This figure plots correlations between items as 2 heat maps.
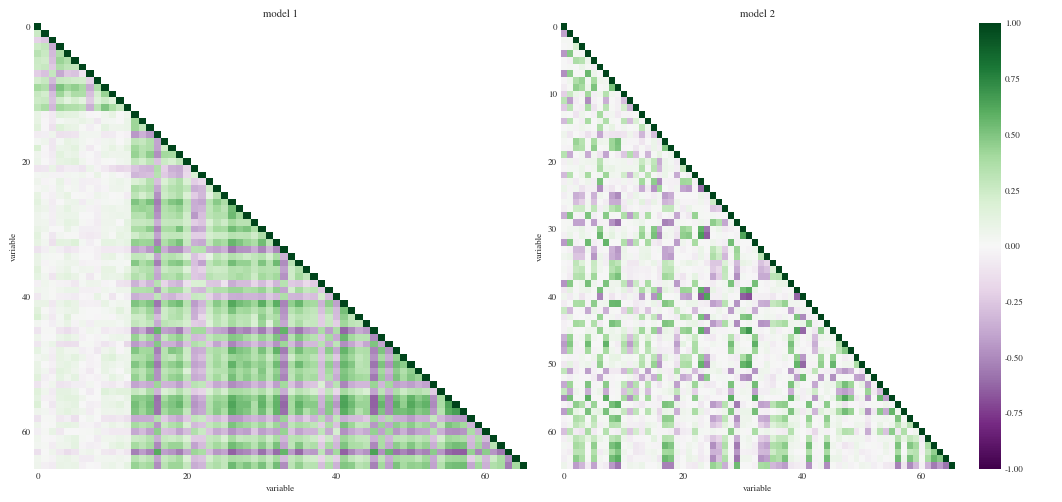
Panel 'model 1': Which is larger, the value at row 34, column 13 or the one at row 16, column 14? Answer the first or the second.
the first
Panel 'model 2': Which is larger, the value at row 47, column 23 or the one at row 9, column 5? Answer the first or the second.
the second
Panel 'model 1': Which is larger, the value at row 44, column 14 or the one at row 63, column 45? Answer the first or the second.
the second
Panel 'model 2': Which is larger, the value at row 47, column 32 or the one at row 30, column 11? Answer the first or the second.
the first
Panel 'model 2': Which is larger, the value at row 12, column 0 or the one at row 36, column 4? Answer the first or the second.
the second
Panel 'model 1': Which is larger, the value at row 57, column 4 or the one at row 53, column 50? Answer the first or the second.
the first
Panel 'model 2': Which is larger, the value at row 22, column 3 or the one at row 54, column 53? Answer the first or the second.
the first
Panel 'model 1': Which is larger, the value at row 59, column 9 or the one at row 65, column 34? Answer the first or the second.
the second
